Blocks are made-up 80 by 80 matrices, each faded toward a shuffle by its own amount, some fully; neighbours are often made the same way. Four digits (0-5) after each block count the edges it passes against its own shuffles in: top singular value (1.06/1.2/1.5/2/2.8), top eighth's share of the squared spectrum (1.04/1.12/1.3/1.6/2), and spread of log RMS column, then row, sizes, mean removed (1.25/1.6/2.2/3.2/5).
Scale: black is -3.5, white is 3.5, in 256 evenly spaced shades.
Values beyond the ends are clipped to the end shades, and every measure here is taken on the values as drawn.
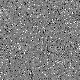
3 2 0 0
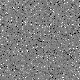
3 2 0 1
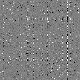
4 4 2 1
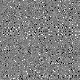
4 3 2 2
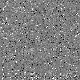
3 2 1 1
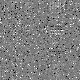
3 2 1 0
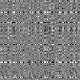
5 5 3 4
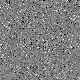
1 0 0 0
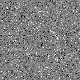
2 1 0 0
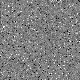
0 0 0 0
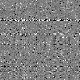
4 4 2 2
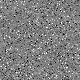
1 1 0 0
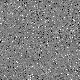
2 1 0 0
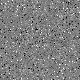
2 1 0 0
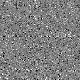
3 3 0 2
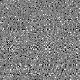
4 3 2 2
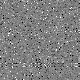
3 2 0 1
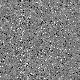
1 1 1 0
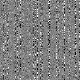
2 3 4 0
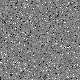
0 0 0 0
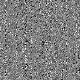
1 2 3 0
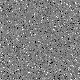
0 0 0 0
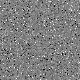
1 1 1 1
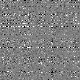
2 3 3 3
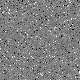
0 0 0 0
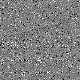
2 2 1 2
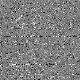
2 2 2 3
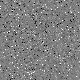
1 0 0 0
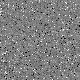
0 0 0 0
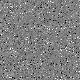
1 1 1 1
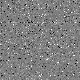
1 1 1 1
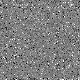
1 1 1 1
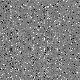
3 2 1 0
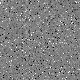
2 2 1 0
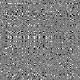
4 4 3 3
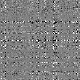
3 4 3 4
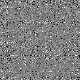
2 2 2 3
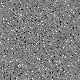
0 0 0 0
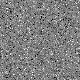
1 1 1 0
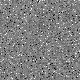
2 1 0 0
